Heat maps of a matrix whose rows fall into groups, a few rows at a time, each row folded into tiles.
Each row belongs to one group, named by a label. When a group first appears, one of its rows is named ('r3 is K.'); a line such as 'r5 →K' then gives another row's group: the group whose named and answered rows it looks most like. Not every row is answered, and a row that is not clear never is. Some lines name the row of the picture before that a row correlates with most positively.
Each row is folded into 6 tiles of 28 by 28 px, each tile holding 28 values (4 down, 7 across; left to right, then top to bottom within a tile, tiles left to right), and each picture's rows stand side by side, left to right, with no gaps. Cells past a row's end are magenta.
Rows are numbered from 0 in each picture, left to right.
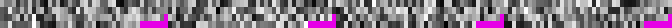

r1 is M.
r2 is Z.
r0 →Z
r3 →Z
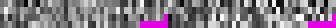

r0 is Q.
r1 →M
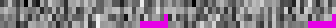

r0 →Q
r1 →Q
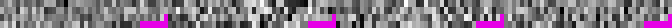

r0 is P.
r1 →Z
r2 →M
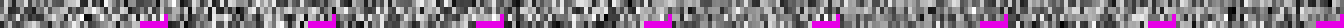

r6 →Z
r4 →M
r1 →M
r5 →Q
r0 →M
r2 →Z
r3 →Z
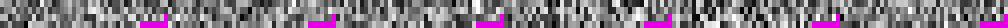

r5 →Q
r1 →P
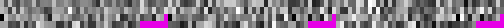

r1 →Q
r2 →P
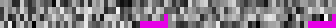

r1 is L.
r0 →Z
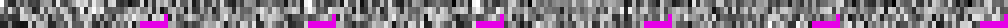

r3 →Q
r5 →Z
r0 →Z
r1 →P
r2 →P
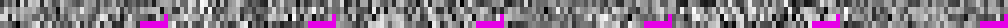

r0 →L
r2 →M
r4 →Z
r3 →L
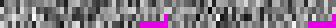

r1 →Q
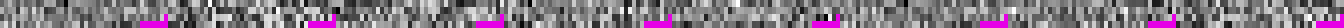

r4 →L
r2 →Z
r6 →Q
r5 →P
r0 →P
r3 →Q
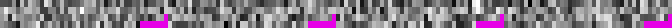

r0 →L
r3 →L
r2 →P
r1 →P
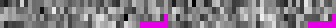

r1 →L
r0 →L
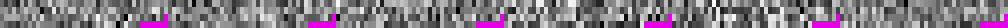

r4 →M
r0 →L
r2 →Q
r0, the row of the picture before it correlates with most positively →0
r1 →L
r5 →P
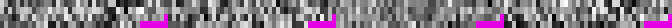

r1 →M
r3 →Z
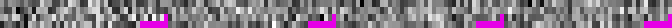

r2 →L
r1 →L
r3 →Q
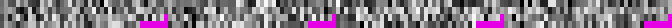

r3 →L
